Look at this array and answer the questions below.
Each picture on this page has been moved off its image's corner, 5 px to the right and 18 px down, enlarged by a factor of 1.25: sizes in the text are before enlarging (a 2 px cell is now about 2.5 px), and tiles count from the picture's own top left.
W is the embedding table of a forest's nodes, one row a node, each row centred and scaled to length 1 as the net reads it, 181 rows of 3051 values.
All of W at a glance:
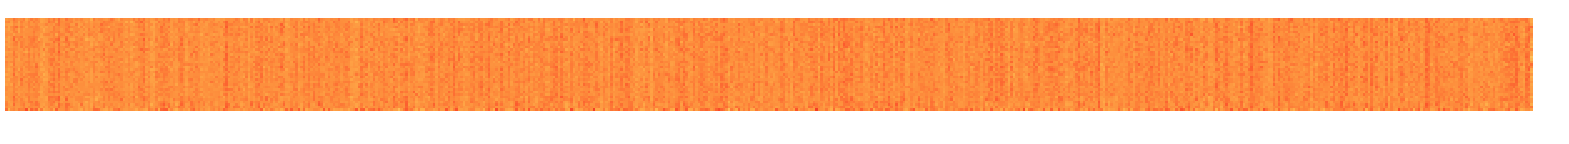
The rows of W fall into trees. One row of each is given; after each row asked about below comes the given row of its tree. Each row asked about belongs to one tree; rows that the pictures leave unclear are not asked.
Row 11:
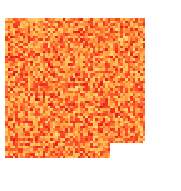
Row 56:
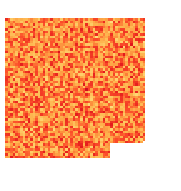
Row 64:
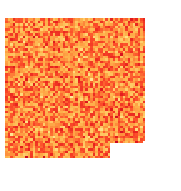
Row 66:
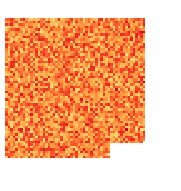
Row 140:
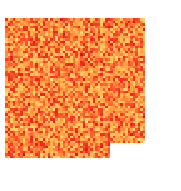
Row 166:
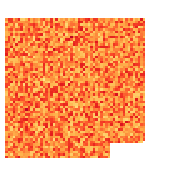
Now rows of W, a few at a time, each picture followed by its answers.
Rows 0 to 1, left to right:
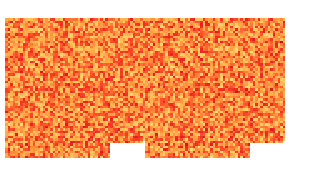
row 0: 11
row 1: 11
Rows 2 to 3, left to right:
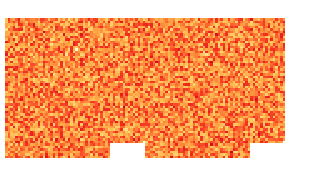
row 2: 166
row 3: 66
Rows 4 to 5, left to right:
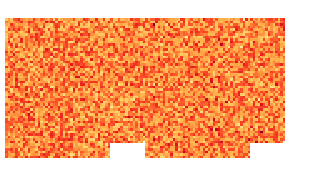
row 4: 166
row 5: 64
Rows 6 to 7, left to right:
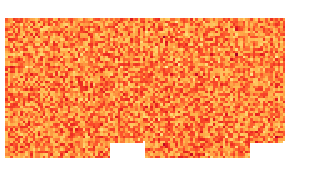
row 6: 64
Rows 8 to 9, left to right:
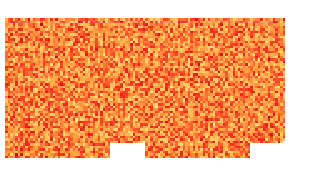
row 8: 166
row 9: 56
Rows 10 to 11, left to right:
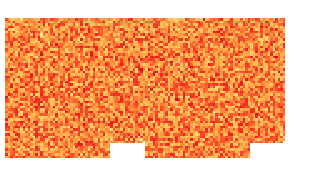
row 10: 56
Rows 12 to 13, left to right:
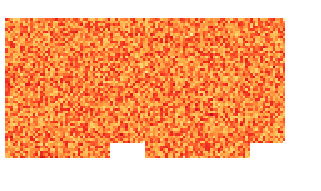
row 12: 56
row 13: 166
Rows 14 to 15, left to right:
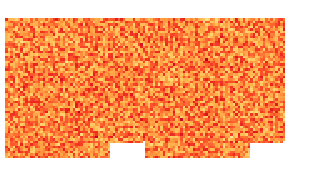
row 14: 56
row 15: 166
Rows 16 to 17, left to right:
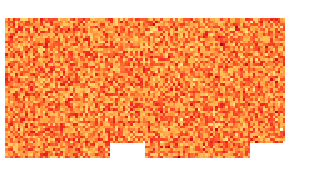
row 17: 140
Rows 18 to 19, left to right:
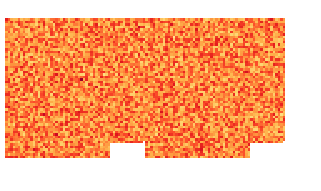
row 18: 56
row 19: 166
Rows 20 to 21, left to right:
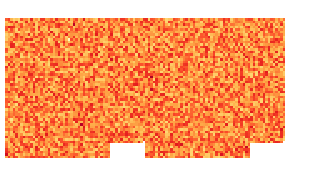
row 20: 56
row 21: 140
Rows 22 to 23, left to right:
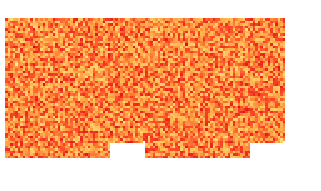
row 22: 56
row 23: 56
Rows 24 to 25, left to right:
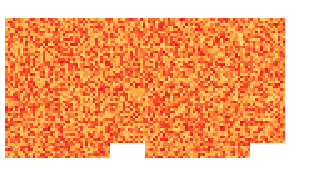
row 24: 166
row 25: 166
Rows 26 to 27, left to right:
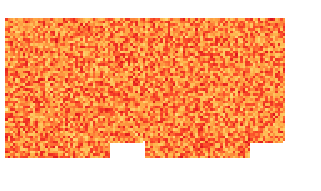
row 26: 56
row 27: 166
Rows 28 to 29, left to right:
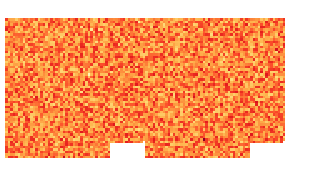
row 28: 56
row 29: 11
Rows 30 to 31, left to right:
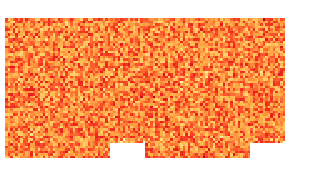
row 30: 64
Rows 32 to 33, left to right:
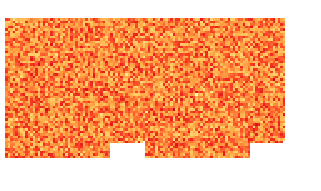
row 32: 56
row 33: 140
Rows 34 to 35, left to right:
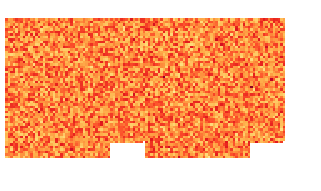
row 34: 64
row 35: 140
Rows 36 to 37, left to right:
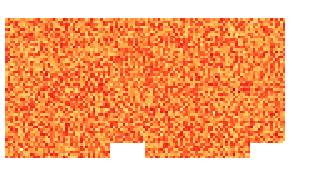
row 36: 11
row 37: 166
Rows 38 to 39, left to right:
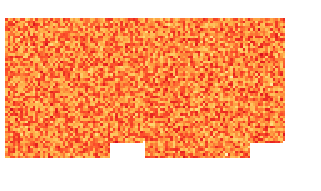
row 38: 140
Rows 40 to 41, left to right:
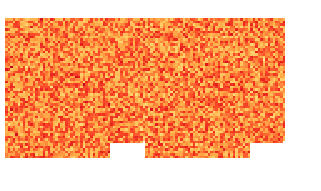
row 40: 11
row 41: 11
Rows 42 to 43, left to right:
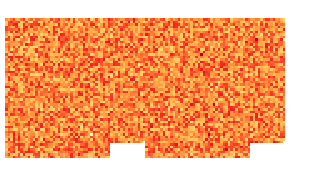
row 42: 140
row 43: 140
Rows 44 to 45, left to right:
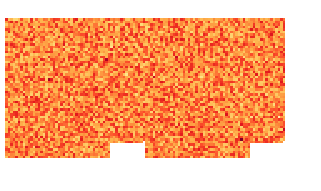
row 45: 166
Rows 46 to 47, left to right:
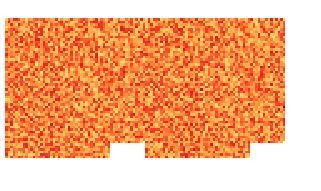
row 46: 166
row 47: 166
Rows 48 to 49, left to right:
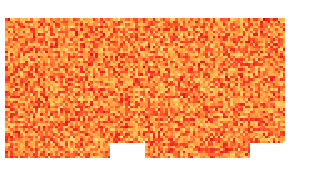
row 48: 56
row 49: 140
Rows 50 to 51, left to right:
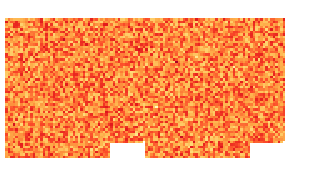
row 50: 11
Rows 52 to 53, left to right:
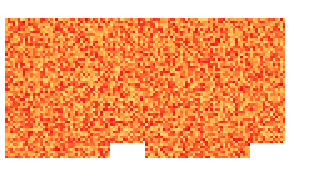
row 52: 166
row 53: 166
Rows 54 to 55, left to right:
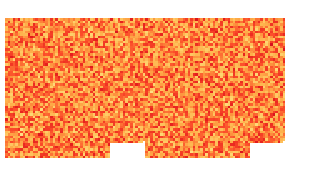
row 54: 166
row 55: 56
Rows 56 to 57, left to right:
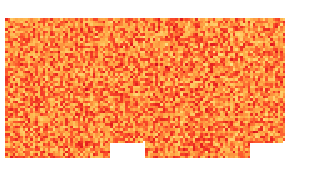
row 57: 166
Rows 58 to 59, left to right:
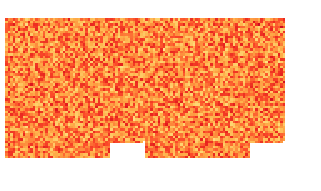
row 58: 140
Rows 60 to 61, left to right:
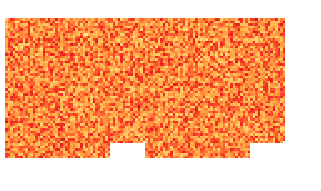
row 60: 166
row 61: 64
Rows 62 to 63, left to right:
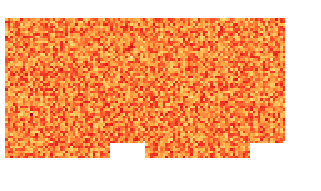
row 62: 11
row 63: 64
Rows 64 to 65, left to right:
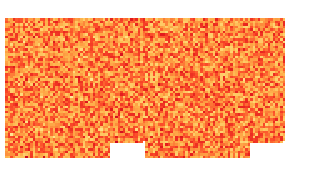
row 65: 11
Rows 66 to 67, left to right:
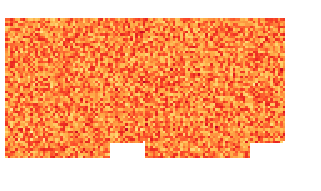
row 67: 56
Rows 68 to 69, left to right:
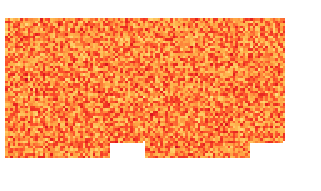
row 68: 11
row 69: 56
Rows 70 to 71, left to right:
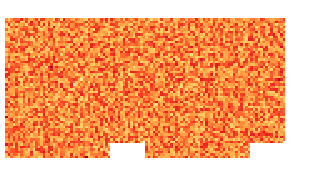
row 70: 64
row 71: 56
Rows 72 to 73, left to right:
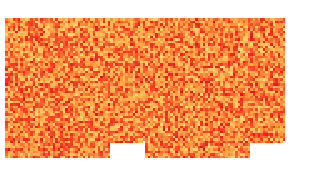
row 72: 166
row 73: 56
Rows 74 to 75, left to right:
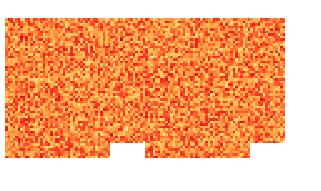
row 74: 166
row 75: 56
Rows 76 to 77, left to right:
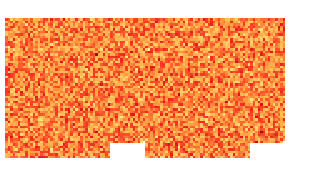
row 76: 56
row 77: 64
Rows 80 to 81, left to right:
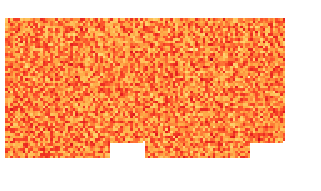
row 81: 56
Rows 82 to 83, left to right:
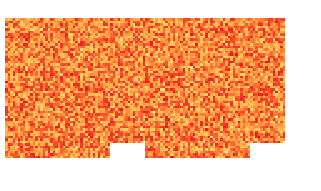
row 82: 11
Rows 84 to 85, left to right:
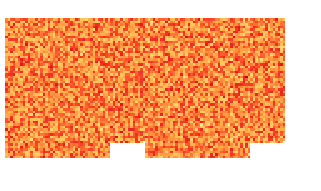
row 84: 64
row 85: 64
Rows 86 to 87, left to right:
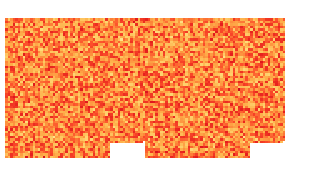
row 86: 64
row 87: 56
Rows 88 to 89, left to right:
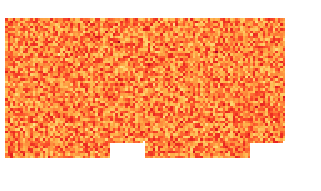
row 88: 140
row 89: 140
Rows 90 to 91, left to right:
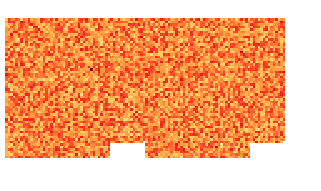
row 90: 166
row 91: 64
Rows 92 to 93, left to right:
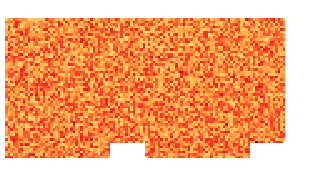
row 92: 11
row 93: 140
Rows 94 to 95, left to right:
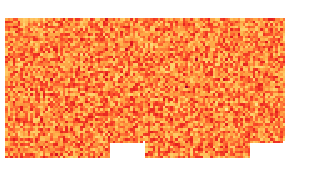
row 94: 11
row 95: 140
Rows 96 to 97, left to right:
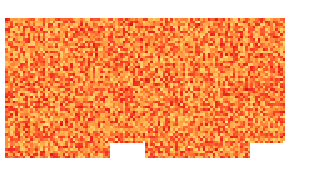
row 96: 56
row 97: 56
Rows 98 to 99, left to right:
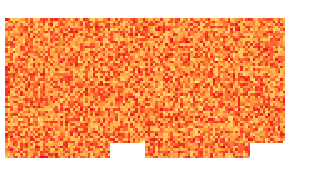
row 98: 56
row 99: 140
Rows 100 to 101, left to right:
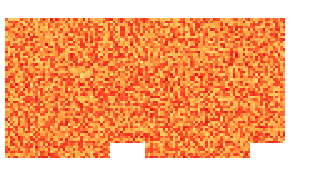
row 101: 56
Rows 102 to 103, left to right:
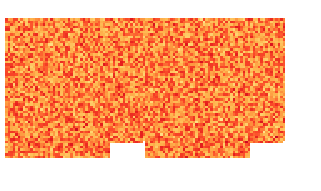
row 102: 140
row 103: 166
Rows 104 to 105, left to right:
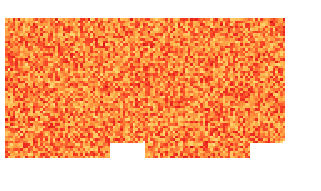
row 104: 166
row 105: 56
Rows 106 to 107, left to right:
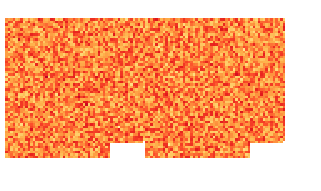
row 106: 11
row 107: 166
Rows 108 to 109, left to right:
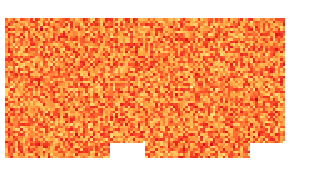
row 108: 140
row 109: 66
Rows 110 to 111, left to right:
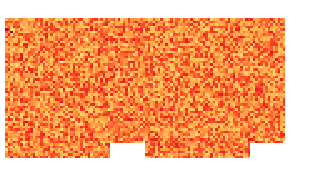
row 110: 11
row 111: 140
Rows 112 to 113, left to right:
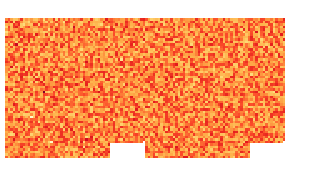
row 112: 11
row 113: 56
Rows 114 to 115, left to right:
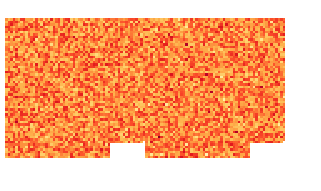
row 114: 140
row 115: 56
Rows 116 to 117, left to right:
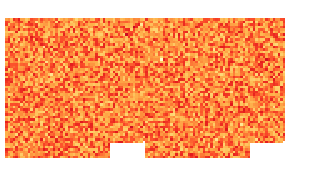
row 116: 166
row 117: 56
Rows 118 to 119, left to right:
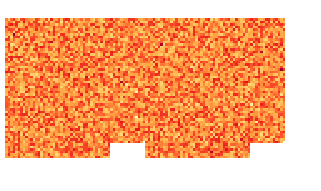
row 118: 140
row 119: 140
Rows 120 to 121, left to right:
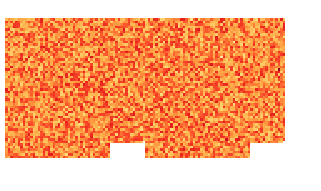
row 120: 11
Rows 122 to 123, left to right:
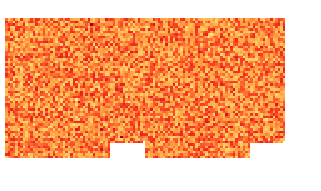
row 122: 140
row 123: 166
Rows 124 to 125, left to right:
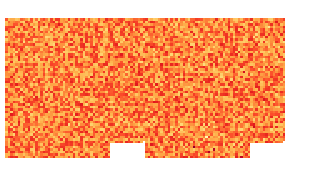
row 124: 56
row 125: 56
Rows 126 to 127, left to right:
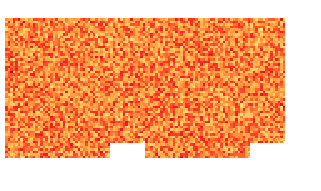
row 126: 166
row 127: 166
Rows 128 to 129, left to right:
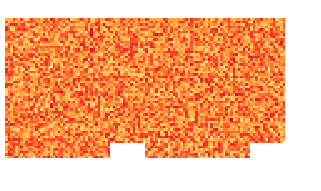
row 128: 140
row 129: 56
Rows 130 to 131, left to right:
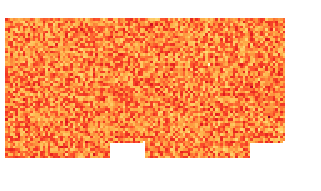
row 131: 56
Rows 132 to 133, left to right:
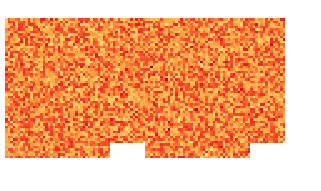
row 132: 166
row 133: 11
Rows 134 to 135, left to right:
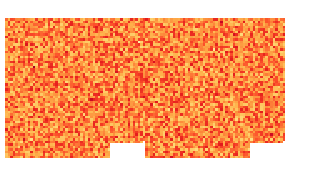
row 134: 64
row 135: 56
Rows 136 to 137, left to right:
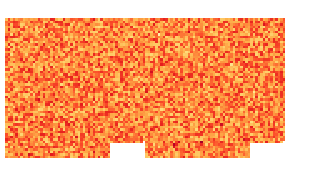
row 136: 11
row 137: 64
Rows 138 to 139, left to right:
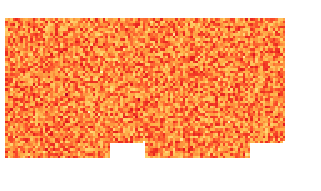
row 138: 166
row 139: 64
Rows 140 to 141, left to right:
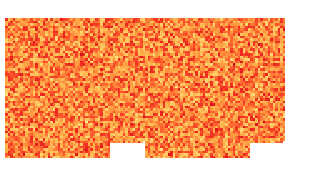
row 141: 64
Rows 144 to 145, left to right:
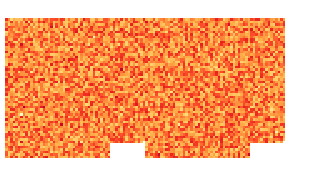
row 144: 56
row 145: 11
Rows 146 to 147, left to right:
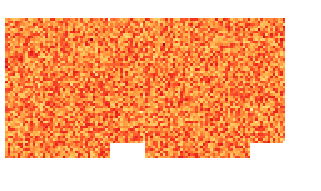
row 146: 11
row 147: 56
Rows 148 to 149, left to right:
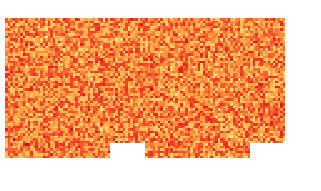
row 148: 64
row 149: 140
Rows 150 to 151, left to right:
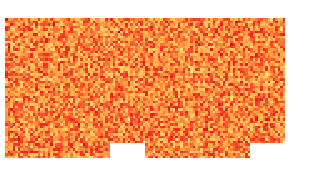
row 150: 140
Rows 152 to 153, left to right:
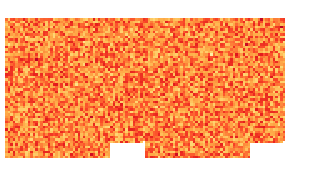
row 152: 64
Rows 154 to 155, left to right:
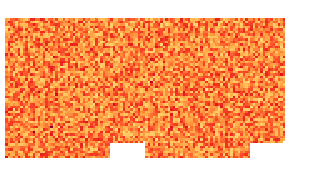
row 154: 166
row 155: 11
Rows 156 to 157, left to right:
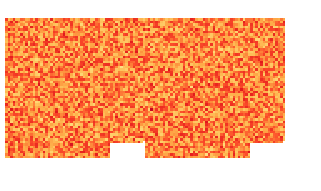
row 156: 140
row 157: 11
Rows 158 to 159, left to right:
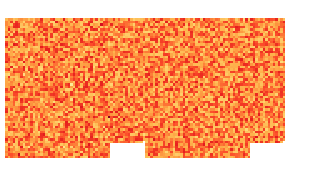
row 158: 11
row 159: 64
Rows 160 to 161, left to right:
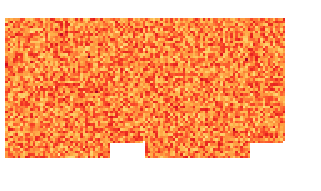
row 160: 11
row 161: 56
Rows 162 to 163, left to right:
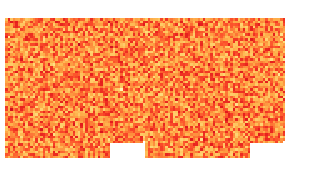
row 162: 11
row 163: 11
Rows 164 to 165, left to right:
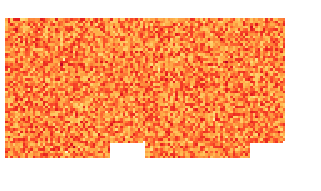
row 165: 11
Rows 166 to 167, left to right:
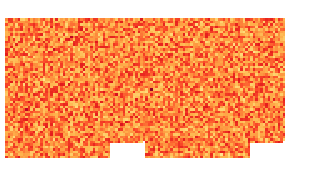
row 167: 140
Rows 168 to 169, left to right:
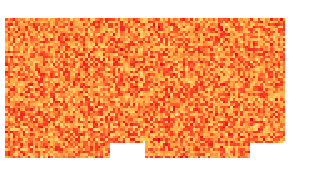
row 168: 140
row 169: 166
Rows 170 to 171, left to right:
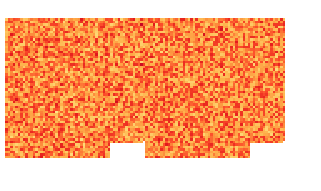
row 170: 166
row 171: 166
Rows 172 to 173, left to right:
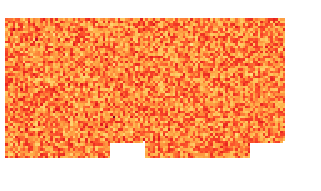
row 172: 166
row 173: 140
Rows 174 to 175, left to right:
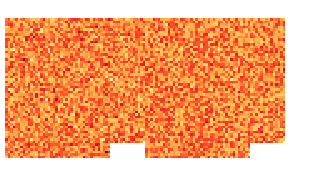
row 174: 66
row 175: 166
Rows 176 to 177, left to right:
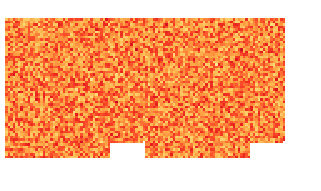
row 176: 11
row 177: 64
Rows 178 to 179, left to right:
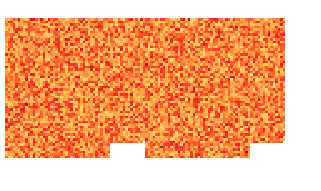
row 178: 166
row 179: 66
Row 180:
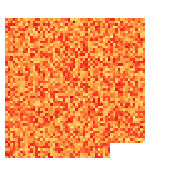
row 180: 140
